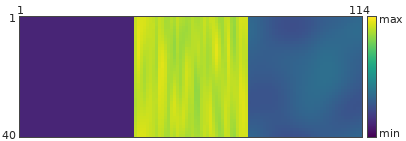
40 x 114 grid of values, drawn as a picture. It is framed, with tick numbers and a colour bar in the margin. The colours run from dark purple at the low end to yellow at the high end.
The table splits into one row of 3 panels. Panel 1,1: very low, flat. Panel 1,2: very high, streaked downward, faint in contrast. Panel 1,3: low, smooth, faint in contrast.
